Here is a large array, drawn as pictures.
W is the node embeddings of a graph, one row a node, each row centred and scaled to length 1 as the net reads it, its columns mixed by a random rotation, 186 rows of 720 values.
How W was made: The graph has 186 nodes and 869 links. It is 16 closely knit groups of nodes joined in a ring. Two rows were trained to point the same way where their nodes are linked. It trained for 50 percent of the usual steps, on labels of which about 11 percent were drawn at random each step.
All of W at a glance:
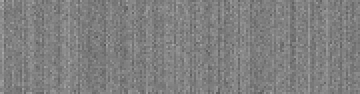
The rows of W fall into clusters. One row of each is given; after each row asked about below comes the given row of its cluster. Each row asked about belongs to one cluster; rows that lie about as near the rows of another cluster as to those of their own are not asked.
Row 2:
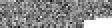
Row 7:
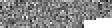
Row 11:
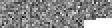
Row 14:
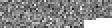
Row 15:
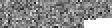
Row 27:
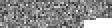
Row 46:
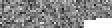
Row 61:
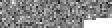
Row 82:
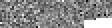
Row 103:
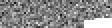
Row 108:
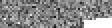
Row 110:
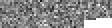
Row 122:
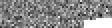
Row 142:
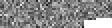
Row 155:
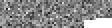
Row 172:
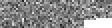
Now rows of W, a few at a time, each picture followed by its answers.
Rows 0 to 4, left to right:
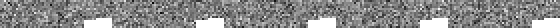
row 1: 155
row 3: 2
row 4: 46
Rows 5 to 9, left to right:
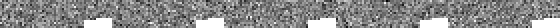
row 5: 46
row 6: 103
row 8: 2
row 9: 61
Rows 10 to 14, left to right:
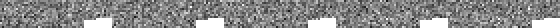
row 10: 82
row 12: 82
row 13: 14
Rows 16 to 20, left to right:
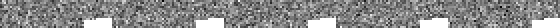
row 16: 108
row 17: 14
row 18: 15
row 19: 14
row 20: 110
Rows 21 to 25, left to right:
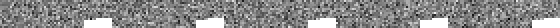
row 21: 122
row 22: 103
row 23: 122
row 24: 82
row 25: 82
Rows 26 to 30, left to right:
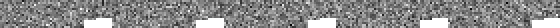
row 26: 14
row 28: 27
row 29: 11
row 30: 110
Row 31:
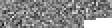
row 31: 11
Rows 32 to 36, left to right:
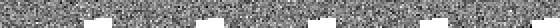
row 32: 103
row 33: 122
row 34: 7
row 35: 61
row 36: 7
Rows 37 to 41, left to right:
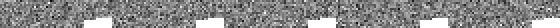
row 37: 2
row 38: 122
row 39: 7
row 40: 46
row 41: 172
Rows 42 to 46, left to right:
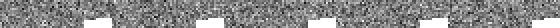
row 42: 110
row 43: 108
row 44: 108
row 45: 61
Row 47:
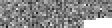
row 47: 172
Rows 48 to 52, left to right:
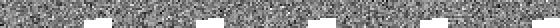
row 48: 172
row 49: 155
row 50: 27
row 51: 142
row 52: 82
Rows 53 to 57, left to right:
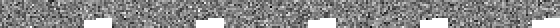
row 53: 108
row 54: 11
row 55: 27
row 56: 155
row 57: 172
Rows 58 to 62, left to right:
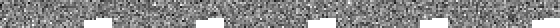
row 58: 7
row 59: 110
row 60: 61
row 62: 122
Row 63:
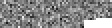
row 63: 155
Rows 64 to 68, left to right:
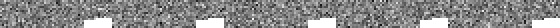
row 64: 172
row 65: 155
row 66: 14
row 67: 142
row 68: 46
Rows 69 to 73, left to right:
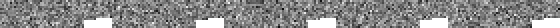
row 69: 110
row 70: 46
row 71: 108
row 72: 15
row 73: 155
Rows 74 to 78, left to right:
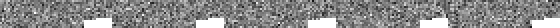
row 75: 82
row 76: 122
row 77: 110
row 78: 7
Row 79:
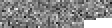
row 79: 82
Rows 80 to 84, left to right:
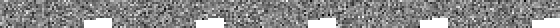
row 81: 155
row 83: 7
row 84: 61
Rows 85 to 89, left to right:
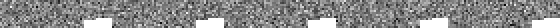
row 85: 61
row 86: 11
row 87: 11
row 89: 27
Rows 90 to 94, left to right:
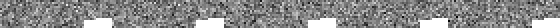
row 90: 27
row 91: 27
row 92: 46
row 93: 155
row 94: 46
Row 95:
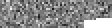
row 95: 27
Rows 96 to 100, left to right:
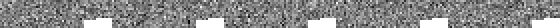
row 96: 61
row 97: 46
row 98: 82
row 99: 61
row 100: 14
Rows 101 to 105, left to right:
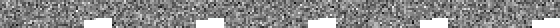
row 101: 27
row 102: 14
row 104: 46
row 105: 46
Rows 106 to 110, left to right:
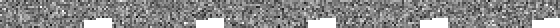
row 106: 142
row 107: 82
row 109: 82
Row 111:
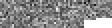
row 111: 46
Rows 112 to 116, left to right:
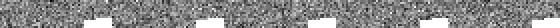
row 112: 2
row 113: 172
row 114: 82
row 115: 11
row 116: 110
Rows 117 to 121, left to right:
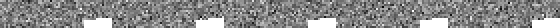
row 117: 14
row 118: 15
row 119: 155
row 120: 27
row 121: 155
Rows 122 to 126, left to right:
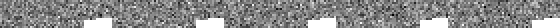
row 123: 14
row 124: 15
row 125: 110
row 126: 61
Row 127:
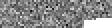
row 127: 27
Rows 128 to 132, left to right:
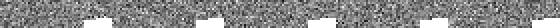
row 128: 172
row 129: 110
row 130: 61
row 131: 46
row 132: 155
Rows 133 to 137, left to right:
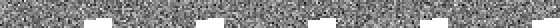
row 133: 172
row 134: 122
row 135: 11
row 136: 46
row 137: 27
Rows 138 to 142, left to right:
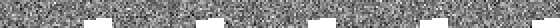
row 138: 15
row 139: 82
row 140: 122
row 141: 142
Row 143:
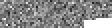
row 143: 61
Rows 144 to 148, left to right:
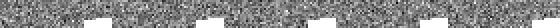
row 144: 122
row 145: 2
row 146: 103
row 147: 103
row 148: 108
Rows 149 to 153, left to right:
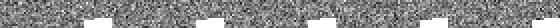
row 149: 103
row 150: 27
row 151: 110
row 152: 82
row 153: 142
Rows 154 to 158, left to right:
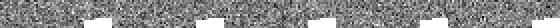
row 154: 103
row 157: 110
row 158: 7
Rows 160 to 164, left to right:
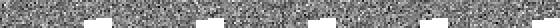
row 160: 15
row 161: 27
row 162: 82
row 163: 155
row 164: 11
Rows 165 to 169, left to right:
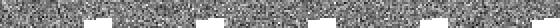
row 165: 108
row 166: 14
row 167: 155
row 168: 172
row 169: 155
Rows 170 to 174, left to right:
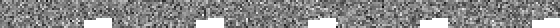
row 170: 142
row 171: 2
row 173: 27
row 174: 110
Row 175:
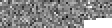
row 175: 61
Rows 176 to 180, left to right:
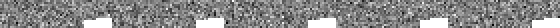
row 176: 110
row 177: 108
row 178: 122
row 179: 103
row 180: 142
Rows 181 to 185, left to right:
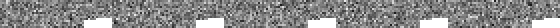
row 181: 15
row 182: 122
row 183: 15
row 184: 122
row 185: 142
